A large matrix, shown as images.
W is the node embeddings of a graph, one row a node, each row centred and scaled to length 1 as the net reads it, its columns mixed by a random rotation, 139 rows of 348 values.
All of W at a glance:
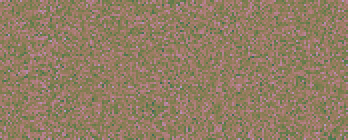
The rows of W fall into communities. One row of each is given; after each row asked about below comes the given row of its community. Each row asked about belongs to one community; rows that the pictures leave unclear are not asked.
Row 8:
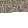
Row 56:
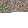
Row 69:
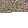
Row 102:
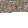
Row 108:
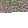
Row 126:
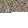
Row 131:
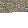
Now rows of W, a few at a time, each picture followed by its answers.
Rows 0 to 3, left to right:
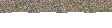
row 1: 131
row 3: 131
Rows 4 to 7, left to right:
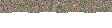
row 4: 131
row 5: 126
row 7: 8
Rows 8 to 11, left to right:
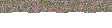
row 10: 102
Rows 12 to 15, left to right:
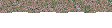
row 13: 8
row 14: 8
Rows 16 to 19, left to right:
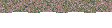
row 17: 56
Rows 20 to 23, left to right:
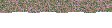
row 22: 131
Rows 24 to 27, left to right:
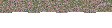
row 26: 131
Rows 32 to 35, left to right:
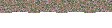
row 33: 108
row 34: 131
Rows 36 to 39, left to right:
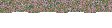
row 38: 102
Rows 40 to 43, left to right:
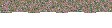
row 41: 8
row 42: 131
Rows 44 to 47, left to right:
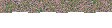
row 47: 108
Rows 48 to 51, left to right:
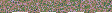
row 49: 69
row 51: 69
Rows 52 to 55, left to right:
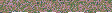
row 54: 102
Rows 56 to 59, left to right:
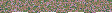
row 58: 69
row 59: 131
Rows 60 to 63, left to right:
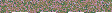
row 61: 102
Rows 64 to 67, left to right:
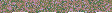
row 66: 56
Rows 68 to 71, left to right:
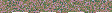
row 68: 108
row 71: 131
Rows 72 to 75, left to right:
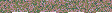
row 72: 56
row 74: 108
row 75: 126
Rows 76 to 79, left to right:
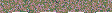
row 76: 131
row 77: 69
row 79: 69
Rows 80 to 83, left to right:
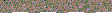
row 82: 69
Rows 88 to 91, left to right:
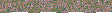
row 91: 126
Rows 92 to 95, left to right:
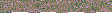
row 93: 108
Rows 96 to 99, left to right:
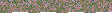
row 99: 126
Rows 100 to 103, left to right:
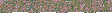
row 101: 56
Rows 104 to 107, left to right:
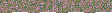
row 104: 8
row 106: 56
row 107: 108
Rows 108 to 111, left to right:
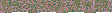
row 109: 131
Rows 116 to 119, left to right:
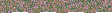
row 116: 8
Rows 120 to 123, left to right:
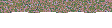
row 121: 69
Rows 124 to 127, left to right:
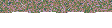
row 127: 69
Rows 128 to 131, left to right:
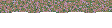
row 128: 126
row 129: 69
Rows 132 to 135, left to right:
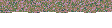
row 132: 69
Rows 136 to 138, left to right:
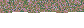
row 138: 69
